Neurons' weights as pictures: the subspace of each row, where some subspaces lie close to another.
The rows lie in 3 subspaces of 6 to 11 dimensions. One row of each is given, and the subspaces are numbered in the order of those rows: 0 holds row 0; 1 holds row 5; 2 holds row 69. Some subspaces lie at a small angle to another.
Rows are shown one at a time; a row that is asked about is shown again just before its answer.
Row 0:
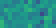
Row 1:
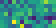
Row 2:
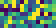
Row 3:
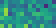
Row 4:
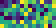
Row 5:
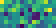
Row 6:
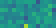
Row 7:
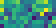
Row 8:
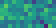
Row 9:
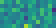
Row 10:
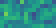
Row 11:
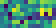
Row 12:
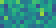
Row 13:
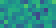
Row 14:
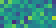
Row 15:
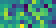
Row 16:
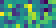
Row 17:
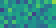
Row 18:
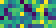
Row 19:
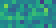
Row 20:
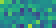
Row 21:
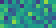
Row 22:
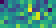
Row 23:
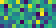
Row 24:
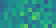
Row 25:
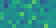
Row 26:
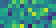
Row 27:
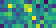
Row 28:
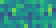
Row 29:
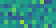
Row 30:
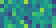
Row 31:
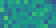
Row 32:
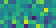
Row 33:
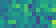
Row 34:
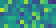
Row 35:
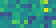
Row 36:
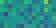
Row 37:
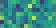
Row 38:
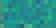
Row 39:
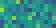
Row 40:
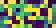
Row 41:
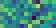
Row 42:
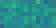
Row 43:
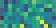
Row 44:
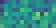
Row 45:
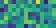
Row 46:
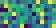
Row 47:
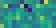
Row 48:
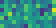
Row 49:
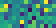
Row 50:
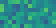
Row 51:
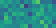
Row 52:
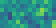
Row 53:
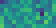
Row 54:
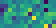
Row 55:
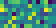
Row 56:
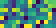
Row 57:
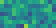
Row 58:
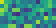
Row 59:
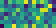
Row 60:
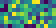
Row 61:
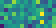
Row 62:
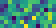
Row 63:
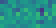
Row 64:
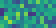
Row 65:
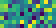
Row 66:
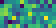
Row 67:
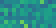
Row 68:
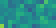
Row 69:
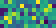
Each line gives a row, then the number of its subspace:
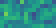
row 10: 2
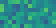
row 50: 0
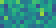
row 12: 1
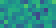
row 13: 0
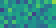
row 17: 0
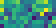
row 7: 1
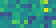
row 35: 0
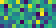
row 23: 1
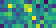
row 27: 2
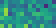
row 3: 2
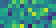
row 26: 2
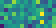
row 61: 0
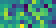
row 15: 2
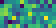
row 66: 2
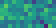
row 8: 2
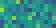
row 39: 0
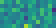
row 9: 1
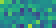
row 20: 1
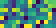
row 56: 1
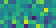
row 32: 0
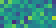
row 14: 0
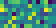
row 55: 0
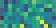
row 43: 2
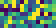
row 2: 2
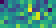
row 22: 0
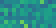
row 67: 2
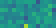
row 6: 1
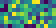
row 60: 0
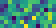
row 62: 0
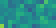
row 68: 2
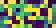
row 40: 0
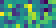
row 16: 2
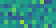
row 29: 2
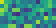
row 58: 0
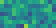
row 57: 2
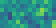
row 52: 0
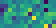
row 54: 1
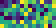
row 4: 2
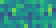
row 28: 1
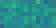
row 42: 2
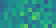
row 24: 1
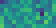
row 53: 0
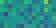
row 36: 2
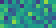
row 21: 1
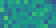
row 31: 0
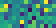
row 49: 1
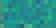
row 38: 1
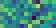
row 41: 2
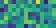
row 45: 0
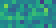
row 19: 2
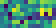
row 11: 1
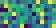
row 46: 0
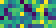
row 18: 2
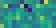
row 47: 2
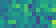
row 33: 2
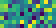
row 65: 1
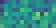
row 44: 1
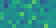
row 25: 0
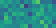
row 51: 2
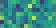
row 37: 0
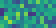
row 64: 2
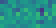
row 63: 0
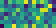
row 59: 2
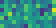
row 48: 1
